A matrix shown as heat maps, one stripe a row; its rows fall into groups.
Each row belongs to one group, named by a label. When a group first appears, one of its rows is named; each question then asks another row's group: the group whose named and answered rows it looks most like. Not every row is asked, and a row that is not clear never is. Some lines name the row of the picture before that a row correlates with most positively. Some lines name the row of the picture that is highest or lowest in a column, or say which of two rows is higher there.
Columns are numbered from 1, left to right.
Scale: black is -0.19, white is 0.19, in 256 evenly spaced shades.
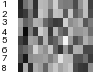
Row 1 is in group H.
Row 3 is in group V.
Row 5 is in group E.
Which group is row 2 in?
H
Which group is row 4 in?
H
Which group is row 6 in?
V
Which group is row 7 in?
E
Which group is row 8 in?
E
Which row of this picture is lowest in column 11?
6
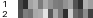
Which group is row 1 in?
E
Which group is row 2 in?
H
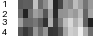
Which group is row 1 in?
V
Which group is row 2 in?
V
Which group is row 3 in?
V
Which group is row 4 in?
V
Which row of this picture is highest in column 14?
4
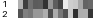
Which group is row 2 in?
H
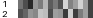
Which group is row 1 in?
V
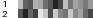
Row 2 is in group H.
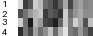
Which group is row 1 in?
V
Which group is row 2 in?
V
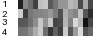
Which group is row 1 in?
H
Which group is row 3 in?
V
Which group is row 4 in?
V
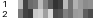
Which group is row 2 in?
V
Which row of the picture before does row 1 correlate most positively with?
4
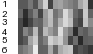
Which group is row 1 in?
H
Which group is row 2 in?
E
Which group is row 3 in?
E
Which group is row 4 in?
E
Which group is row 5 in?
E
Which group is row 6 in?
E
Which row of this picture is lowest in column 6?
6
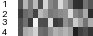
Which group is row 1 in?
E
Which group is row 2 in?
H
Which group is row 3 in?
V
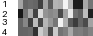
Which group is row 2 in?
H
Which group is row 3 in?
E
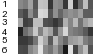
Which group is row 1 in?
H
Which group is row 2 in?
H
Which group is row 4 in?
E
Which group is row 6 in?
H
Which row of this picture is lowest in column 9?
3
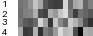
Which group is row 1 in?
V
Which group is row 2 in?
E
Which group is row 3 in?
H
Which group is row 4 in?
E
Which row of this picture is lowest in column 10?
3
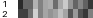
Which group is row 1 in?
E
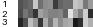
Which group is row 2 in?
H
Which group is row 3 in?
E
